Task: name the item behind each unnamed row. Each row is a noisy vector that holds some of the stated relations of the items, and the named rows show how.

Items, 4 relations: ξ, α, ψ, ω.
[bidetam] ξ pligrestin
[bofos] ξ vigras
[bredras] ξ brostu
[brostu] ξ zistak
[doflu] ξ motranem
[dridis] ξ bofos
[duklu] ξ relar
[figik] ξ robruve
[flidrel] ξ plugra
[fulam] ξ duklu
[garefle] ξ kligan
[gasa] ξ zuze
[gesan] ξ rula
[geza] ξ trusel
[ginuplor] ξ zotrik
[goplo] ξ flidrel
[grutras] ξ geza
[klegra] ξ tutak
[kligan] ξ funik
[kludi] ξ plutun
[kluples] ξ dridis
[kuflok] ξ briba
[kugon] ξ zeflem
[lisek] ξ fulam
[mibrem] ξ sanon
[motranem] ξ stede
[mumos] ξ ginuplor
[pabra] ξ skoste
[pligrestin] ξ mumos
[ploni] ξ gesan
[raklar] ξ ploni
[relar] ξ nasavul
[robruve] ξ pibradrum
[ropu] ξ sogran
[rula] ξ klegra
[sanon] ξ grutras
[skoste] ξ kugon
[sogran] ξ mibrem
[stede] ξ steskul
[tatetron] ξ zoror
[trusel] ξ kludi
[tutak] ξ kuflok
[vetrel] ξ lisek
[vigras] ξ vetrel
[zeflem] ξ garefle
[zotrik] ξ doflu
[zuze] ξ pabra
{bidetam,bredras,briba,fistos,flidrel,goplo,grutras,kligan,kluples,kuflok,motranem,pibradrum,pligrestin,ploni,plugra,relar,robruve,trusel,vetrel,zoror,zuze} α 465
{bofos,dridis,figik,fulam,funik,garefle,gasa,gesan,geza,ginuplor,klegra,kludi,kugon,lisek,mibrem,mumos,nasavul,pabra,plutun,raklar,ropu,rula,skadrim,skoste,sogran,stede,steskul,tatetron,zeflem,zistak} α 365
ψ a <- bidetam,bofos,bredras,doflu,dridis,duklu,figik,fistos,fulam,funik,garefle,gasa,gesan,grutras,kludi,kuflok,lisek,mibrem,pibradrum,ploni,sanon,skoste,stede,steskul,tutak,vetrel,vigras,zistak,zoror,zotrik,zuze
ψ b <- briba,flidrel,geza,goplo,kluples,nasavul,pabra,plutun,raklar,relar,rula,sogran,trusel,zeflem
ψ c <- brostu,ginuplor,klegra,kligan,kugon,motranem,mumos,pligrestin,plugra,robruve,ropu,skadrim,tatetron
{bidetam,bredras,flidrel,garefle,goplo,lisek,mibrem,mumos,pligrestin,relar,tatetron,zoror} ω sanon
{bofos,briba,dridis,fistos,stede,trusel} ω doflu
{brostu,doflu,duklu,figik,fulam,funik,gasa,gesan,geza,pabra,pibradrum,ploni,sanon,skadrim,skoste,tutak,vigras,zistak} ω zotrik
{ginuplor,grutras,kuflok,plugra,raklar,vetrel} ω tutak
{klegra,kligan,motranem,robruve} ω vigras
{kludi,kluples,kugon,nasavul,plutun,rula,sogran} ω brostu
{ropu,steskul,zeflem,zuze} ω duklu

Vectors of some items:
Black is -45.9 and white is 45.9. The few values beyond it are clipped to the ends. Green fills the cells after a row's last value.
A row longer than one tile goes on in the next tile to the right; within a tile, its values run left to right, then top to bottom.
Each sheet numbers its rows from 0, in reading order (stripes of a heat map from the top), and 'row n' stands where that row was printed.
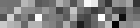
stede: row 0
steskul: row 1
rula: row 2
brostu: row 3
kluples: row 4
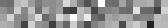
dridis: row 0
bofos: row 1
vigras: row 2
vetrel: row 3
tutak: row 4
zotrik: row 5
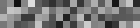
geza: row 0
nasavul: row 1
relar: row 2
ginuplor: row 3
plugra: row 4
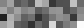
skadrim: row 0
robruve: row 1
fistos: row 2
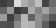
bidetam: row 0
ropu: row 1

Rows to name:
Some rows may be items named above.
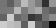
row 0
stede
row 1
mumos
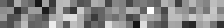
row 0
bredras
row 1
zoror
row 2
duklu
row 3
robruve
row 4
raklar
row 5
mibrem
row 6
lisek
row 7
fulam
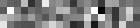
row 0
mibrem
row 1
kuflok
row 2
tatetron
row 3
sanon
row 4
plutun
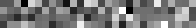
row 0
briba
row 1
kugon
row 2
zoror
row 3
kugon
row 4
sanon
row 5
pibradrum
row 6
kludi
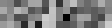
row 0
raklar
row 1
zotrik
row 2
pligrestin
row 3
zuze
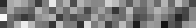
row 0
grutras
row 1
garefle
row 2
ginuplor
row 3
skoste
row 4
rula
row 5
pabra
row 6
motranem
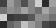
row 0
trusel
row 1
klegra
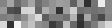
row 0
doflu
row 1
bofos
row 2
sogran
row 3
kuflok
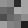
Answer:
zeflem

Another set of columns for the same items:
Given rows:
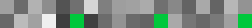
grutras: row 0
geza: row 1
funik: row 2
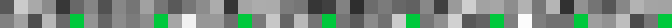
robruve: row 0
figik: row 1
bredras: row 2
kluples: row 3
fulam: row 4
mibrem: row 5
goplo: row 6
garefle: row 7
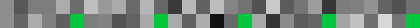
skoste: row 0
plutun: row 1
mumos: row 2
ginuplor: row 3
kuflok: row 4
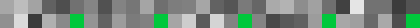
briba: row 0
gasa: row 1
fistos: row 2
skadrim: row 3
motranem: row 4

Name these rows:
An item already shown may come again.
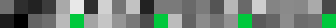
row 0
duklu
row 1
pligrestin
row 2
stede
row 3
sogran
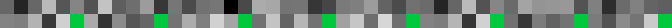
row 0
lisek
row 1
ginuplor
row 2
vetrel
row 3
kluples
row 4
kuflok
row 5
lisek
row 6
klegra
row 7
fulam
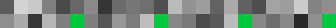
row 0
plugra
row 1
bofos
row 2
nasavul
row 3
tatetron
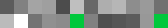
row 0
zoror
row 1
skadrim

